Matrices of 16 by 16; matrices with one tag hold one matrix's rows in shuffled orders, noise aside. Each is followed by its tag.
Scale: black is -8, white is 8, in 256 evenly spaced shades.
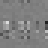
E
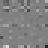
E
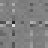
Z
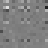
E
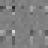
Z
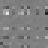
E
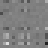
E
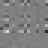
E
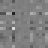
Z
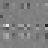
E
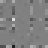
Z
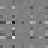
Z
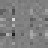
Z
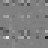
E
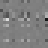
E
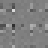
Z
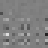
E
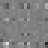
E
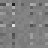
Z
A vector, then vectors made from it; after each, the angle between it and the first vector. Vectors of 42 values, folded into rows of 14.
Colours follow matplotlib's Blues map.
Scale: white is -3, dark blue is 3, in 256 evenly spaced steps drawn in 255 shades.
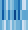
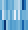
nearly opposite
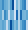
partly opposed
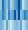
nearly parallel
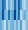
nearly parallel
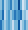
partly aligned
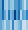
nearly parallel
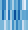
nearly parallel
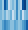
partly opposed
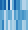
partly aligned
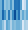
nearly parallel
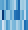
partly aligned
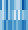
nearly opposite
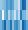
nearly opposite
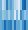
nearly opposite
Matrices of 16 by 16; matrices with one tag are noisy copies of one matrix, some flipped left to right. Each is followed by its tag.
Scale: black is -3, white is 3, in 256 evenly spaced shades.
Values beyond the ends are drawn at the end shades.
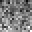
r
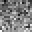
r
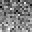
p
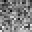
r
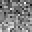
p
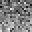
p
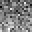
p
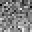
p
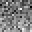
p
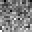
r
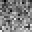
r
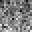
r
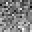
p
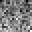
r
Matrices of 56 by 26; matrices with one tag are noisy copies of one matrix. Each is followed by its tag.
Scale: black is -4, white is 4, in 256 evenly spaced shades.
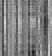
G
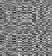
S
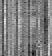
G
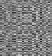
S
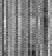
G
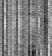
G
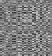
S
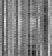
G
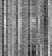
G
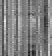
G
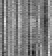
G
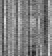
G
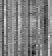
G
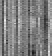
G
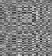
S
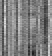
G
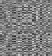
S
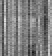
G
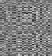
S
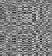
S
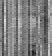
G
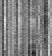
G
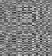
S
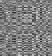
S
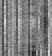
G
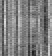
G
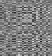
S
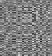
S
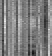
G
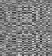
S
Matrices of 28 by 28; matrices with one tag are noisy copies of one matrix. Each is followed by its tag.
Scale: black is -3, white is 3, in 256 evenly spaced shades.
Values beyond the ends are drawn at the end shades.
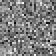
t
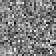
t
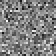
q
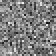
t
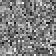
t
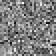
t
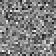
q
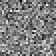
q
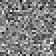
q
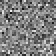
q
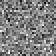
q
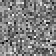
t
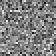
q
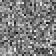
t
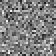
q
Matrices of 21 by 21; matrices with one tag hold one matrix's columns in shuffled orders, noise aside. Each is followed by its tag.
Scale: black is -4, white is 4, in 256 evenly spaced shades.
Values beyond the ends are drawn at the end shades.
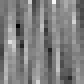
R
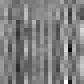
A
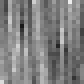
R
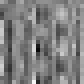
A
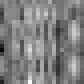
A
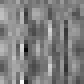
A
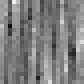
R
